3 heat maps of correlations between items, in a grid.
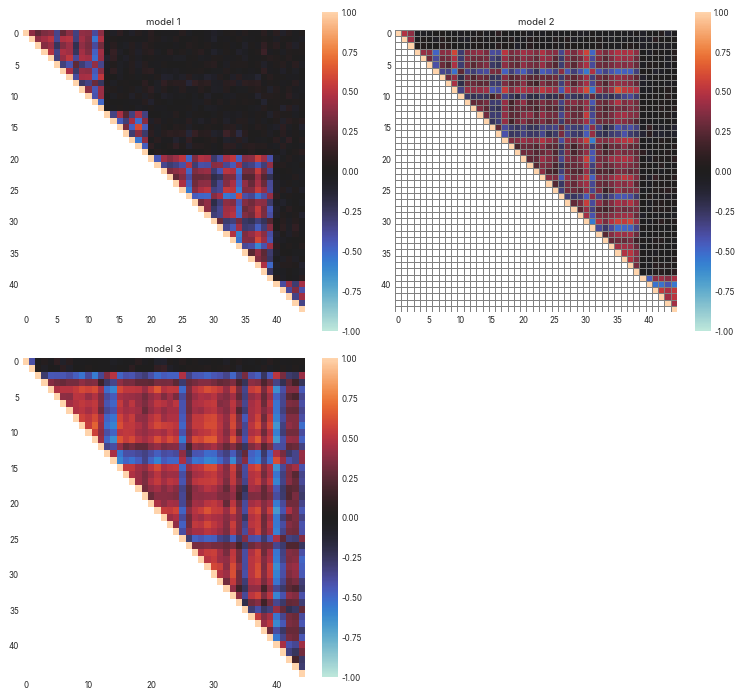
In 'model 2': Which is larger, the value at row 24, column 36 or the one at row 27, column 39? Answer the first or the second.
the first
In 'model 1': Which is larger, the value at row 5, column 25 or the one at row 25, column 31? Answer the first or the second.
the first
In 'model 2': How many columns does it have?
45
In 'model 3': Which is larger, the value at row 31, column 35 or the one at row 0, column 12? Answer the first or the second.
the second
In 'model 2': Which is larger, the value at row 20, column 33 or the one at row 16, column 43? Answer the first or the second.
the first
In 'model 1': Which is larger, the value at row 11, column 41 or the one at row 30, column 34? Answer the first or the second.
the second
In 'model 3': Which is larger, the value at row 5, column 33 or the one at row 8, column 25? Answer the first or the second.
the first
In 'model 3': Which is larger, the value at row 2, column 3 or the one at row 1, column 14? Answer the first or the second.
the second
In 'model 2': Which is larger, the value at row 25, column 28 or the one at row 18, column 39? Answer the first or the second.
the first
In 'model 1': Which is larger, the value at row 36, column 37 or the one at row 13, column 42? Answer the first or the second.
the first
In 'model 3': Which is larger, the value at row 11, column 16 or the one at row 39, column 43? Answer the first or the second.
the first
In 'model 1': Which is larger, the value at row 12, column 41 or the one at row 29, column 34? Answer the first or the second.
the first
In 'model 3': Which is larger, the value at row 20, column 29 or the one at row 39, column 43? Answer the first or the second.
the first
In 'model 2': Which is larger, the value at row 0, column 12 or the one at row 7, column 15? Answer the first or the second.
the first
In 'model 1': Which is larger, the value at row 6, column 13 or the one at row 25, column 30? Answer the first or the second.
the first
